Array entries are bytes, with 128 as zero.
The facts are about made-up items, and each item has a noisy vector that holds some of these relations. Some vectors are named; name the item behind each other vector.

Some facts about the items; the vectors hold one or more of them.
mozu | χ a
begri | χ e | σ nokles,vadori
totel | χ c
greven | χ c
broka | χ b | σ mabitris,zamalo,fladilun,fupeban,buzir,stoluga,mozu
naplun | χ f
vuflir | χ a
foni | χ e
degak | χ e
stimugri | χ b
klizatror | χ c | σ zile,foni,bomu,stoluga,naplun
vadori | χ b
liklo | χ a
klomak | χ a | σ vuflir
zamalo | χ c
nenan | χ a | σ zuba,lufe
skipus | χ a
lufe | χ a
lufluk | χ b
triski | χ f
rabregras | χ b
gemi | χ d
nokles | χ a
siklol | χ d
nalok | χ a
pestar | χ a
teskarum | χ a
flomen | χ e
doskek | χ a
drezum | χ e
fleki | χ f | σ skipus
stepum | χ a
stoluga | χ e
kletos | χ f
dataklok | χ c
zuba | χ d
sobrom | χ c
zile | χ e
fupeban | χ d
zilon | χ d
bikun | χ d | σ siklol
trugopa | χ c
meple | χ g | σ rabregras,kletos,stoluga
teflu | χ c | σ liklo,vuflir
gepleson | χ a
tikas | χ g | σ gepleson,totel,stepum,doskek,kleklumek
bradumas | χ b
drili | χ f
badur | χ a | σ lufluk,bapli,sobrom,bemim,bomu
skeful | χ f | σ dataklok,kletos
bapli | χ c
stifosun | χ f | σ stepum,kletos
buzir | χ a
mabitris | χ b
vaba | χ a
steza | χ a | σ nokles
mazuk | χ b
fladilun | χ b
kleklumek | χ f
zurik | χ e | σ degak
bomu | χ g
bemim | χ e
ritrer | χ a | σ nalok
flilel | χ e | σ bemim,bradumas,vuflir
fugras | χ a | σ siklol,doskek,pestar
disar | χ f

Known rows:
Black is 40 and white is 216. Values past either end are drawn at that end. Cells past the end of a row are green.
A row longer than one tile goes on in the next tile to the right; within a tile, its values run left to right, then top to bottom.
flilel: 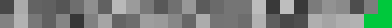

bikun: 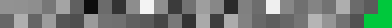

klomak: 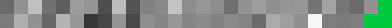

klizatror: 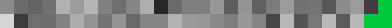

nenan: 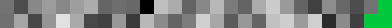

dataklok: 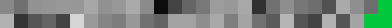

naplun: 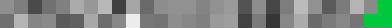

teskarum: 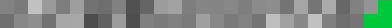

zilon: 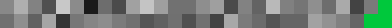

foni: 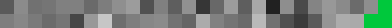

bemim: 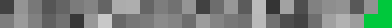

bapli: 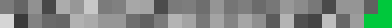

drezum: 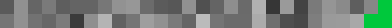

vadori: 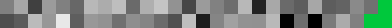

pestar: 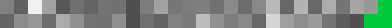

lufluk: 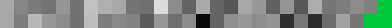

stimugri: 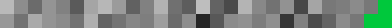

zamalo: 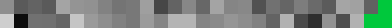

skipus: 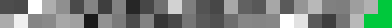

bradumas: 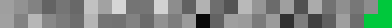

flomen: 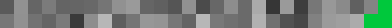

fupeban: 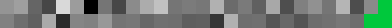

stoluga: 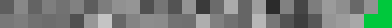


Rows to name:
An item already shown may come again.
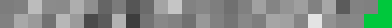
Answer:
badur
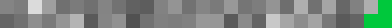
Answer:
stepum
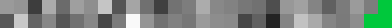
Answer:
skeful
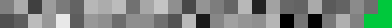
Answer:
vadori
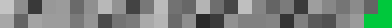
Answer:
broka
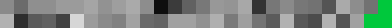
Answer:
dataklok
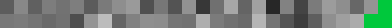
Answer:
stoluga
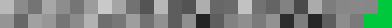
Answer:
rabregras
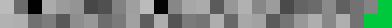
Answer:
meple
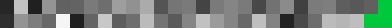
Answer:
begri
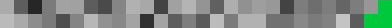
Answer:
bomu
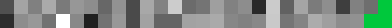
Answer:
steza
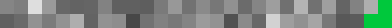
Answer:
gepleson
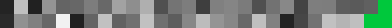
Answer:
begri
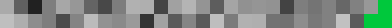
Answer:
bomu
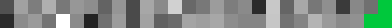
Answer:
steza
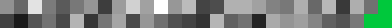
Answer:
nalok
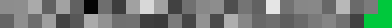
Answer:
siklol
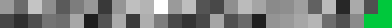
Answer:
ritrer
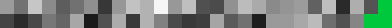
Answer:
ritrer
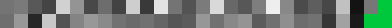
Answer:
zuba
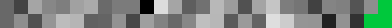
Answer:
lufe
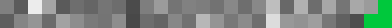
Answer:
pestar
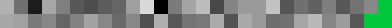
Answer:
tikas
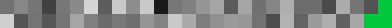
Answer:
teflu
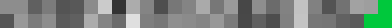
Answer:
kleklumek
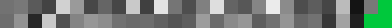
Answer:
zuba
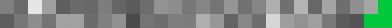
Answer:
doskek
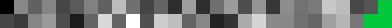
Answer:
degak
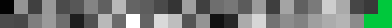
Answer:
zurik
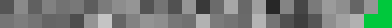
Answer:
stoluga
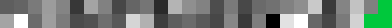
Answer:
fleki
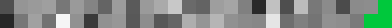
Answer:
nokles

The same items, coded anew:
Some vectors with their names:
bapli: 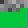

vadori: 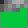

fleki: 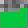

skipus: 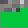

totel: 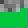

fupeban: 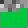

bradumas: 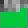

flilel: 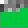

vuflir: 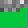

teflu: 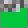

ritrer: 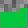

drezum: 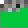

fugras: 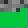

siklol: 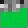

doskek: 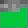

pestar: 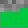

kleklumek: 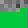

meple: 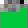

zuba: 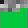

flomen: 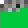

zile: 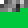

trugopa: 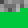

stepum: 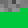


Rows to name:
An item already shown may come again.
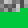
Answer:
teflu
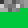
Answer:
fupeban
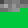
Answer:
doskek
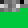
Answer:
bikun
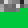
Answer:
klizatror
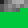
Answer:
vadori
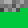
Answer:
klomak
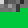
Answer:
skeful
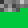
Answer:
steza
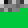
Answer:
tikas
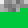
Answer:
bomu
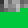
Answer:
bradumas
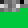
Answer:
bikun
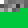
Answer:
stoluga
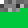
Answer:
zurik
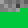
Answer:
kleklumek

